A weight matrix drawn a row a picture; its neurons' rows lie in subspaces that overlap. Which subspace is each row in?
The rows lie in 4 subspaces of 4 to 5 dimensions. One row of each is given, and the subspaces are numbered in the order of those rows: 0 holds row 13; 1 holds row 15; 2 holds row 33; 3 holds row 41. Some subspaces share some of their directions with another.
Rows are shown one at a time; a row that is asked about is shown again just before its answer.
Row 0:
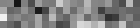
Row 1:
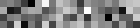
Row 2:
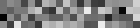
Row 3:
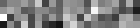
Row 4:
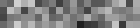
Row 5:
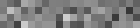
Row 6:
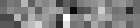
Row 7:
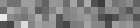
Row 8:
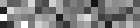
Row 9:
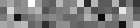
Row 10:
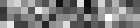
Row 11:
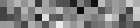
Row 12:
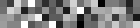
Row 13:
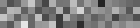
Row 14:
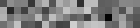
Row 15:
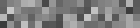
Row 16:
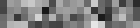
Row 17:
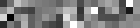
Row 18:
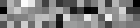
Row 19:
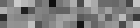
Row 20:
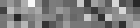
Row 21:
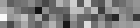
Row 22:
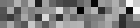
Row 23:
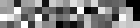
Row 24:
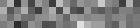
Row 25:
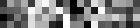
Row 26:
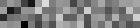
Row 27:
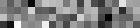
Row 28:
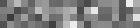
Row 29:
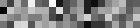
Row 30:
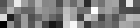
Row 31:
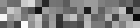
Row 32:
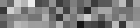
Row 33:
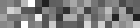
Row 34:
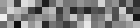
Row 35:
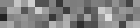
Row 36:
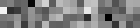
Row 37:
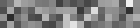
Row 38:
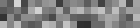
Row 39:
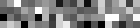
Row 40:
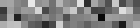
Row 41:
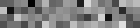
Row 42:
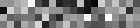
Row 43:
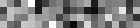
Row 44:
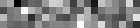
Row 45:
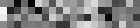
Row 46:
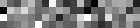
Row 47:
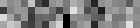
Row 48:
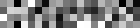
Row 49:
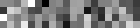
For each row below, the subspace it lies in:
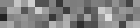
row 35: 2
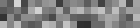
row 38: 0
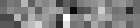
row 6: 3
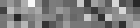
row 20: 3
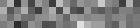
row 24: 0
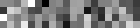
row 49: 3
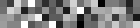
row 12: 0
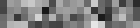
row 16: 3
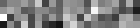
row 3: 1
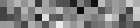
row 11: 1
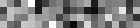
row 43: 1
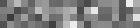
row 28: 1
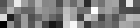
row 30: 1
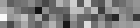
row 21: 3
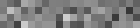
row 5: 3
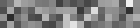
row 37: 1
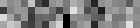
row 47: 3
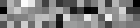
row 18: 3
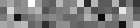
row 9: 3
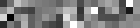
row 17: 1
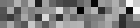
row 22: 1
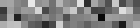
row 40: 3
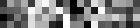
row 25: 3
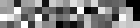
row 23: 1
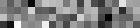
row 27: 2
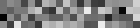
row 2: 2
